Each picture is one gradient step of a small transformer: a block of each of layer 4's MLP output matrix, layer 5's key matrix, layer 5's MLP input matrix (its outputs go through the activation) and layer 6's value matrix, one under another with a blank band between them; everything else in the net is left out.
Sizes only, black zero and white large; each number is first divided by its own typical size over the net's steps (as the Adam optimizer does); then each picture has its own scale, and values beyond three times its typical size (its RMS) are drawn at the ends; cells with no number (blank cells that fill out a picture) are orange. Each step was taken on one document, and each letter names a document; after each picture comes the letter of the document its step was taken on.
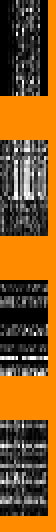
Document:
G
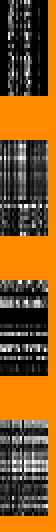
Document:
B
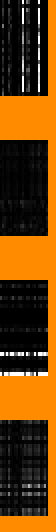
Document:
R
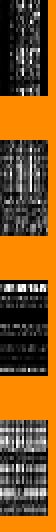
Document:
G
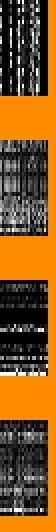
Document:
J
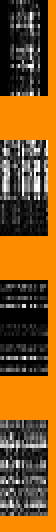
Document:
G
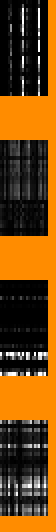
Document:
R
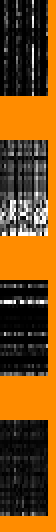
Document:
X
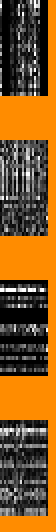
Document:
G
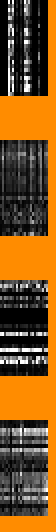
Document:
B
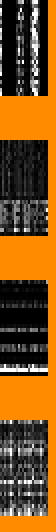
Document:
J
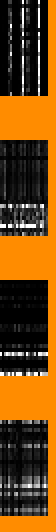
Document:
R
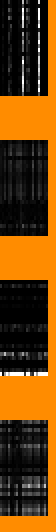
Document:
R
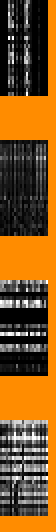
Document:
B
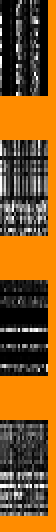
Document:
J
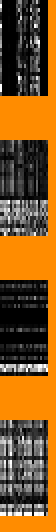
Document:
J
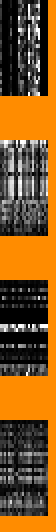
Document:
J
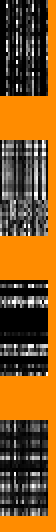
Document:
X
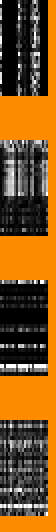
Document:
J
